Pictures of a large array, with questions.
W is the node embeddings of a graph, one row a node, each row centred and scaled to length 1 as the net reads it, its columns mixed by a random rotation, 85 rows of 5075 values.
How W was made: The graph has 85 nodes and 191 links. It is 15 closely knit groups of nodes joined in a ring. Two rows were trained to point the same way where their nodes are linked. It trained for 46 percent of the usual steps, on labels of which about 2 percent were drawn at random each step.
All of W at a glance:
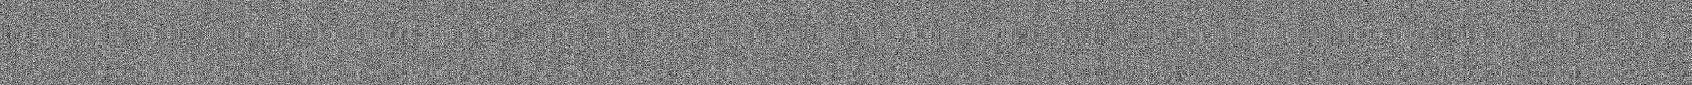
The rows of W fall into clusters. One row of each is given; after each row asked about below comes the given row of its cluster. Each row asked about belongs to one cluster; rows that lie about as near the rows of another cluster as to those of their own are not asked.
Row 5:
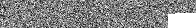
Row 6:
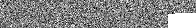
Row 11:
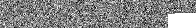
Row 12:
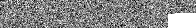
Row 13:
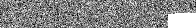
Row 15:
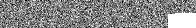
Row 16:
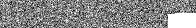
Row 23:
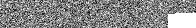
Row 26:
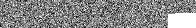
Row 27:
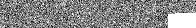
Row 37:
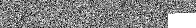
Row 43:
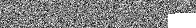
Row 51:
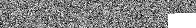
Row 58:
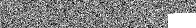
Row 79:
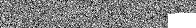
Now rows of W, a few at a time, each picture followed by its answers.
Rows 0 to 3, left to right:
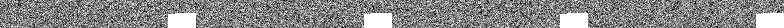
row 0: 13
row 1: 51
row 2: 23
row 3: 58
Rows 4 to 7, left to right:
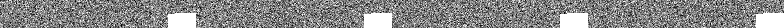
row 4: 12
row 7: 23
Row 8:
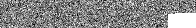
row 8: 13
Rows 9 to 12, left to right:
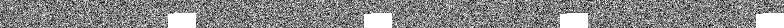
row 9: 58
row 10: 6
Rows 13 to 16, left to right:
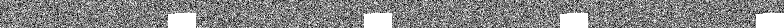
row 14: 79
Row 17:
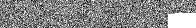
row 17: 16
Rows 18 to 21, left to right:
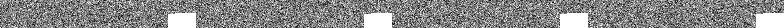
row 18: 13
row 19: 15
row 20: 51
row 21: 5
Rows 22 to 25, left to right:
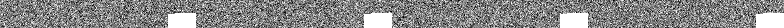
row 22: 11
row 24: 79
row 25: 15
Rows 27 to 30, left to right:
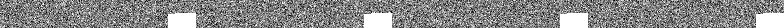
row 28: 23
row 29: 37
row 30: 15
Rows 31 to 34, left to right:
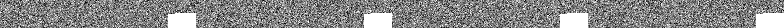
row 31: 43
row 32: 37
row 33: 6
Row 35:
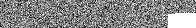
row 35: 26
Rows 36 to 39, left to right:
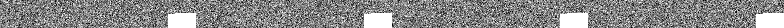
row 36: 37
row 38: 26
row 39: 43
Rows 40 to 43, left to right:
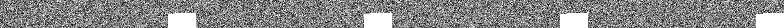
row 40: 58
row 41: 58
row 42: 37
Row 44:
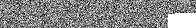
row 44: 43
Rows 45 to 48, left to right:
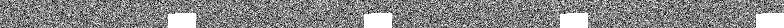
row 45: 51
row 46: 6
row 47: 6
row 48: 12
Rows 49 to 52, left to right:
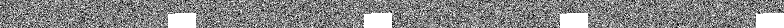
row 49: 15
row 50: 23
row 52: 27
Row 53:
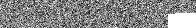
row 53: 23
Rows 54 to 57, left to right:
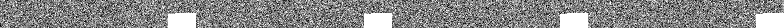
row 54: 26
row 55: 5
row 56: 6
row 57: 12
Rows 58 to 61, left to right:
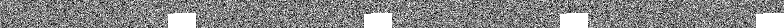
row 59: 15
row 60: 12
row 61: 5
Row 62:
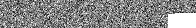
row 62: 11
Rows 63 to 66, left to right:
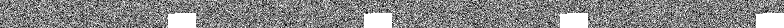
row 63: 51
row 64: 27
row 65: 5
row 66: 16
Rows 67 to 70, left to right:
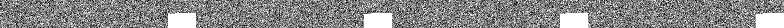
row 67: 27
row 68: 16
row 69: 58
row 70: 12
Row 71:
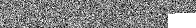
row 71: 37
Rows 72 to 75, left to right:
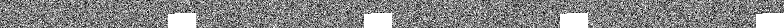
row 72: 43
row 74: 37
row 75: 11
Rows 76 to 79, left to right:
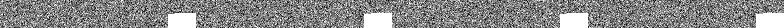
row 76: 11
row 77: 79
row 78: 12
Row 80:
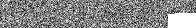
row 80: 16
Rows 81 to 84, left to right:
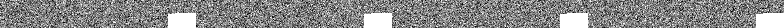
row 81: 27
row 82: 26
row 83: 43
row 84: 11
